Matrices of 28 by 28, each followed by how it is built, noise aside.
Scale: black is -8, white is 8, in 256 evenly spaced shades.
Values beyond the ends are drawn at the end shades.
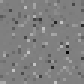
sparse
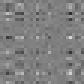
low rank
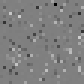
sparse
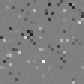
sparse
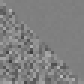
lower triangular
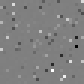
sparse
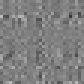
low rank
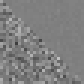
lower triangular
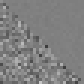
lower triangular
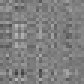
low rank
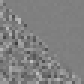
lower triangular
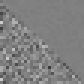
lower triangular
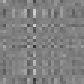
low rank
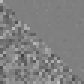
lower triangular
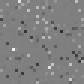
sparse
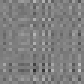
low rank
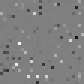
sparse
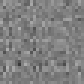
low rank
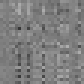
low rank
